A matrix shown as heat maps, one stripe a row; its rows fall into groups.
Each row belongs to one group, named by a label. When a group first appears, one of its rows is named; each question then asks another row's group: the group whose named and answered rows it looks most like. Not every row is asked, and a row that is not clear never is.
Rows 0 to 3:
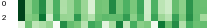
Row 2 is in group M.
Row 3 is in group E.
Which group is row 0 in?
M
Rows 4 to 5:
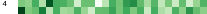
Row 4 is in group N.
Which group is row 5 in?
M
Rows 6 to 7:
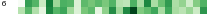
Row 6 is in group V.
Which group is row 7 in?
N
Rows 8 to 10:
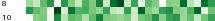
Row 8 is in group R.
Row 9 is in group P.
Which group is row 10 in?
V
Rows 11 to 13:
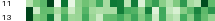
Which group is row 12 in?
M
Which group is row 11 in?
R
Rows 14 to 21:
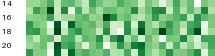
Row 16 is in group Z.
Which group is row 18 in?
P
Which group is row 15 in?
R
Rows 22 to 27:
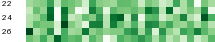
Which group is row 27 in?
N
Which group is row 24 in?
R
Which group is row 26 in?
M
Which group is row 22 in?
R
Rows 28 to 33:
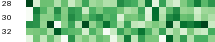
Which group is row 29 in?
V
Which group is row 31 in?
Z
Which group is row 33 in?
E
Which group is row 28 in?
M
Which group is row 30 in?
V
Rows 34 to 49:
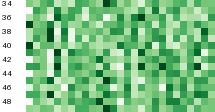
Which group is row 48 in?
V
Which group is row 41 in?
P
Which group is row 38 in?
R
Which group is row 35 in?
V
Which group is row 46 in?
E
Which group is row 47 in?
Z
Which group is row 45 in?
Z
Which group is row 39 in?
R
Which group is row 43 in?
P
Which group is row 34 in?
Z
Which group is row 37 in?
M
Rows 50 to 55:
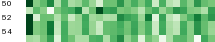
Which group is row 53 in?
M
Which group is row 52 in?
M
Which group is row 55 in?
R
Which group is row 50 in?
M
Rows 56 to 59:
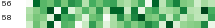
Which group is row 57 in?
R
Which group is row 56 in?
V
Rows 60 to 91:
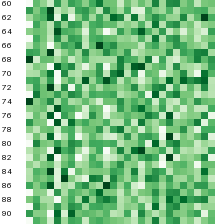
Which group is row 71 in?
Z
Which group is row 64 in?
N
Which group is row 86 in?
Z
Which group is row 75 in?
N
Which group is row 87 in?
V
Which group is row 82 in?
E
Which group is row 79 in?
E
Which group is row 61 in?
Z
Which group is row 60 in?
V
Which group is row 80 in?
V
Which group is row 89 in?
V
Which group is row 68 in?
M
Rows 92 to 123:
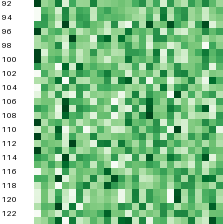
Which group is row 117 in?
Z
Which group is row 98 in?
R
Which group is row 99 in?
M
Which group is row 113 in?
M
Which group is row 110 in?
E
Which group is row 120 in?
E
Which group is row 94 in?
V
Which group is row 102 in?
V
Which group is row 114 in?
P
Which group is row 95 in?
P
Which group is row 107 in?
P
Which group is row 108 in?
N
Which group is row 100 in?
M
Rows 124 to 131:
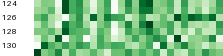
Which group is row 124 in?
N
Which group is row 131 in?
M
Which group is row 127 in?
N
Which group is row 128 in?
N
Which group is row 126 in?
Z
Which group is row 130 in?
V
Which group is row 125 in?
N
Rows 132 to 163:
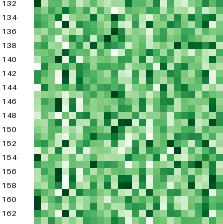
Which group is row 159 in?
P
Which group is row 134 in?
Z
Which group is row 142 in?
P
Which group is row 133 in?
N
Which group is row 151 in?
Z
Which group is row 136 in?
Z
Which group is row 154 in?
M
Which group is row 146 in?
R
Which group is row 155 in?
Z
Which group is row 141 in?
V
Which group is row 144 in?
V
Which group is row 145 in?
Z
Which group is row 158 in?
R
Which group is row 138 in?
Z
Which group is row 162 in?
P
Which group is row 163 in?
Z
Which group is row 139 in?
N
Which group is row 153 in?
E
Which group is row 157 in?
R
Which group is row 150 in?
Z
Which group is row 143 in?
P
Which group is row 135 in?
P
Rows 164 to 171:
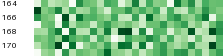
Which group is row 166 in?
P
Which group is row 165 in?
M
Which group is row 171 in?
V
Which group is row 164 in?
E
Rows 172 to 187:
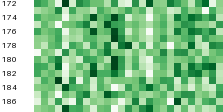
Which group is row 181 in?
Z
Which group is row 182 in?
Z
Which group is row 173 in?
R
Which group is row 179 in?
V
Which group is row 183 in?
R
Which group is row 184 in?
N
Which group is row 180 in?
Z
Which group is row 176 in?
Z
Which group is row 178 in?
R
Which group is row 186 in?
E
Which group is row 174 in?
Z
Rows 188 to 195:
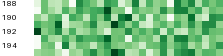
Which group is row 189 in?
V
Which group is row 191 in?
Z
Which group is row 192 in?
M
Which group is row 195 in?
Z
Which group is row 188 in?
E
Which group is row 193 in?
V
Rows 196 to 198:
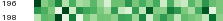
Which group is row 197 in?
P
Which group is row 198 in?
R
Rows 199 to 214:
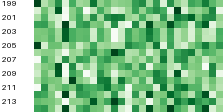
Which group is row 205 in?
M
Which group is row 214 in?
P
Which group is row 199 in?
M
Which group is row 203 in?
N
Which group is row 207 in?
V
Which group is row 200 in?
E
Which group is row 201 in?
Z
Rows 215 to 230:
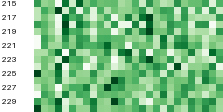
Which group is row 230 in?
M
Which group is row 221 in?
V
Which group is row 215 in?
P
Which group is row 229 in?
Z
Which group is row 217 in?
N
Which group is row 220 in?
V
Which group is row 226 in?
Z
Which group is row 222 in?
R
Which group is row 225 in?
M
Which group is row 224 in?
E
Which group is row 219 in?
N
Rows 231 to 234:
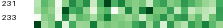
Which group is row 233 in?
V
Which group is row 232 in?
N
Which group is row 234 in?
M
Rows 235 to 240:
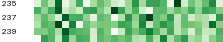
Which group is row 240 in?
V
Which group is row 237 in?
N
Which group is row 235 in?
E
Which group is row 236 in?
Z
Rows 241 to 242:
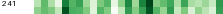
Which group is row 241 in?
N
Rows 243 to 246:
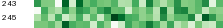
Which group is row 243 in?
P
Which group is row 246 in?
N
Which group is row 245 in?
Z
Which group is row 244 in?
V
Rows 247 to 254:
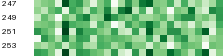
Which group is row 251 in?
P
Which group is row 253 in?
R
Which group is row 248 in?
R
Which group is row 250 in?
N
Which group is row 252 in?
V
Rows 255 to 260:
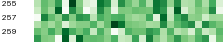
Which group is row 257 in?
V
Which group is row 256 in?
E
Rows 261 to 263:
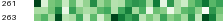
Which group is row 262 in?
R
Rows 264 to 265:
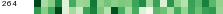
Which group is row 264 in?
M
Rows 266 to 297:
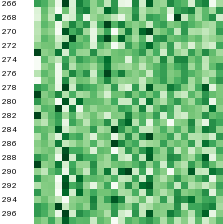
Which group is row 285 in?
N
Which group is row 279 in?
M
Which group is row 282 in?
M
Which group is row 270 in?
N
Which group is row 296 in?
P
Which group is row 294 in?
Z
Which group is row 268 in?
E
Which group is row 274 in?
V
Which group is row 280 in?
P
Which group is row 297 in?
N
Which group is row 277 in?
V
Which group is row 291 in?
P
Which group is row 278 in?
P
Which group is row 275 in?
V
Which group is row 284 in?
Z
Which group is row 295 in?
Z
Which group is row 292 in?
N
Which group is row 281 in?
R
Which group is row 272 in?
N
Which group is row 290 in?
R
